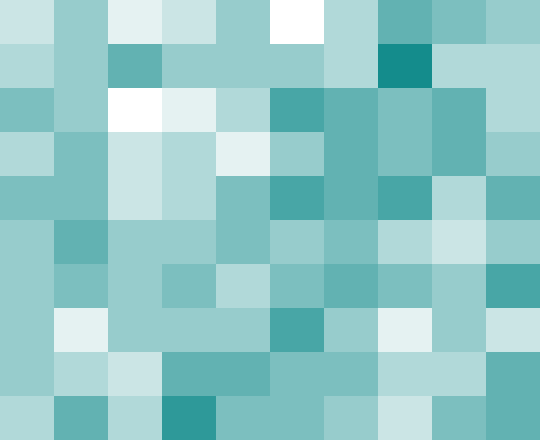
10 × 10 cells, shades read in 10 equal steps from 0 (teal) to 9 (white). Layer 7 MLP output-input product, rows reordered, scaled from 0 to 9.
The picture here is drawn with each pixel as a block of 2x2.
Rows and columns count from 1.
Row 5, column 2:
4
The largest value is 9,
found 2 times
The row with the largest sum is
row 1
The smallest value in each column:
4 3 3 1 3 2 3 0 3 2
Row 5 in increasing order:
2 2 3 3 4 4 4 6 6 7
